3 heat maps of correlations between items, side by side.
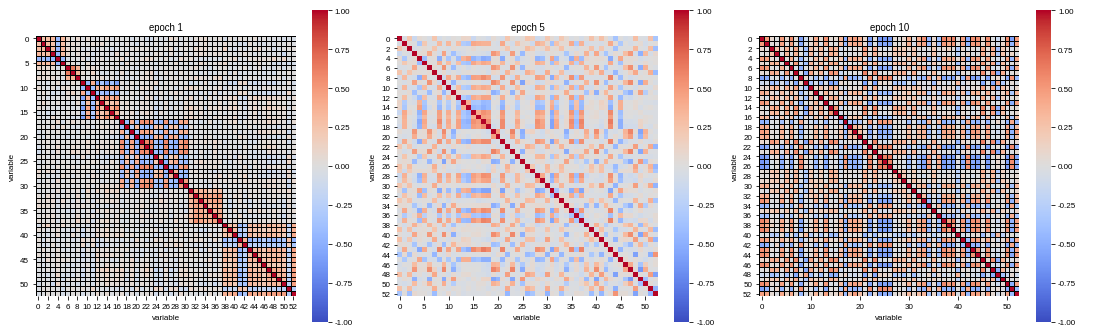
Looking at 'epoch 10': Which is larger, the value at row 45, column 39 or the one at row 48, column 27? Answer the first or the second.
the first
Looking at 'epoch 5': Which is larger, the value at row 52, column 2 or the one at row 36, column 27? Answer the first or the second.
the second
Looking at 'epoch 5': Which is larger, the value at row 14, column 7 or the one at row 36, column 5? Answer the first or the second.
the first
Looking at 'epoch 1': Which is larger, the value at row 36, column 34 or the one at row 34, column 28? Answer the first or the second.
the first
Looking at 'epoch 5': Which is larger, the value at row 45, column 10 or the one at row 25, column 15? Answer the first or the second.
the second
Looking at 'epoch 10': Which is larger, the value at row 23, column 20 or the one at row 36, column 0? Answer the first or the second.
the first
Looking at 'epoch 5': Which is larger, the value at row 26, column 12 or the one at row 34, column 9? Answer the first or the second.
the first
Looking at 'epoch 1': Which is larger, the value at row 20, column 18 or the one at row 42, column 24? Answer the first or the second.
the first
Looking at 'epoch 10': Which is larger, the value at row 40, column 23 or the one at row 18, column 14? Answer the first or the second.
the second
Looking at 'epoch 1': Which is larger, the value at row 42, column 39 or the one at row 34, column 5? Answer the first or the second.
the second
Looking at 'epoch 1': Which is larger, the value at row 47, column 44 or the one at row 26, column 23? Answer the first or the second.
the second
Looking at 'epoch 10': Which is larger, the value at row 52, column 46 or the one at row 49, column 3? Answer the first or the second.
the first
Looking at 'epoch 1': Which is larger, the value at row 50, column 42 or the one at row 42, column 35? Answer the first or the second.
the second
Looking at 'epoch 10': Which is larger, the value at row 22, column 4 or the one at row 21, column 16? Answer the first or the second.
the second
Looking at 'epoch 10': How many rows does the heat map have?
53
